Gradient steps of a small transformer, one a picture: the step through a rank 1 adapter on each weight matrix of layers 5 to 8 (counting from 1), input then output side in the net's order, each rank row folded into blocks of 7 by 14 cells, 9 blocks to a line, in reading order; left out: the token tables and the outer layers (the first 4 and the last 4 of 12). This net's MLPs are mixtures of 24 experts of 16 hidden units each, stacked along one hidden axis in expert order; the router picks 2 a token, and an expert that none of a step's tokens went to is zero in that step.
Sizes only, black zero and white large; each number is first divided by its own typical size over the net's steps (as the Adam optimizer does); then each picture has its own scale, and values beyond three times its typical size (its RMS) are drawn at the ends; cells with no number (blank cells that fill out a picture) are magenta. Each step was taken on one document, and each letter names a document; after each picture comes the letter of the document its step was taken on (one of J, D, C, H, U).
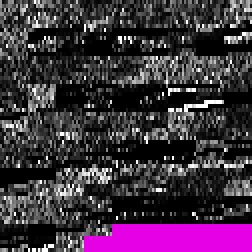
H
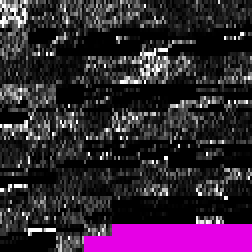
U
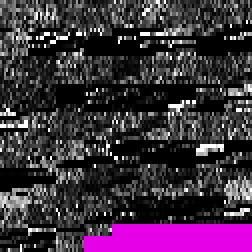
H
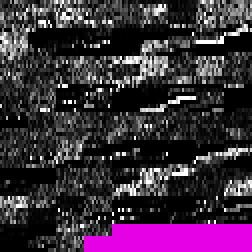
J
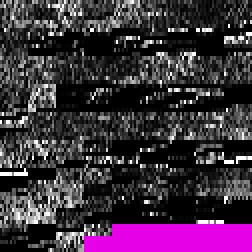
H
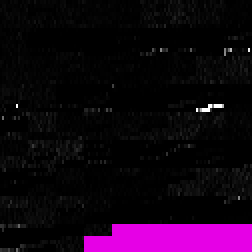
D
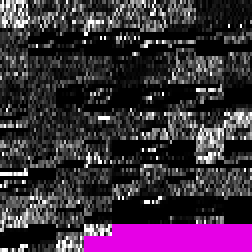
H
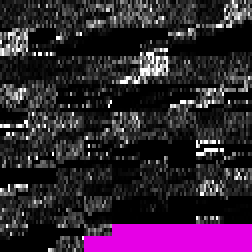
U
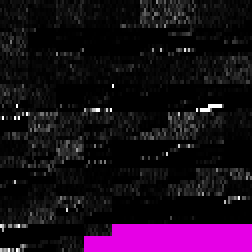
D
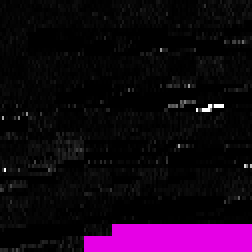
D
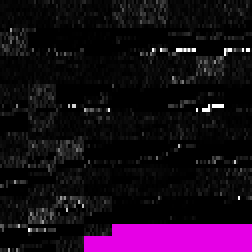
D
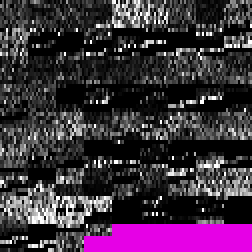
H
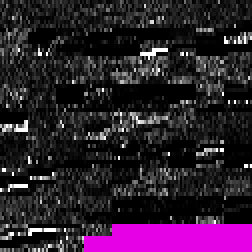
U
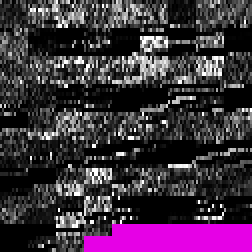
J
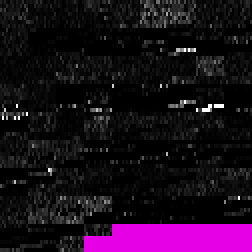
D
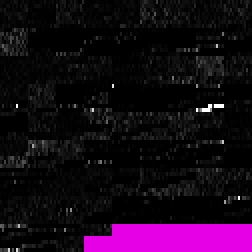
D
